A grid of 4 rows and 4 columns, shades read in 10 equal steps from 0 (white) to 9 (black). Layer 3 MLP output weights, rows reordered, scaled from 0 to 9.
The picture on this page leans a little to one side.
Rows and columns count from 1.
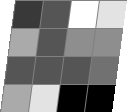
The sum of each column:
19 19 19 19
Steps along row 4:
down up same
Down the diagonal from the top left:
7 6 6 9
